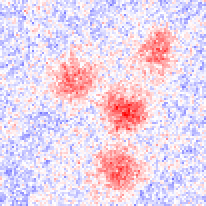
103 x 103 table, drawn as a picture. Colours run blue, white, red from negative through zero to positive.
No overall slope runs across the table. No single row or column stands out from its neighbours. Four bumps rise from the field. Overall the values sit about 50% of the way up the scale. The centre is the ninth with the highest average. The halves do not mirror each other.
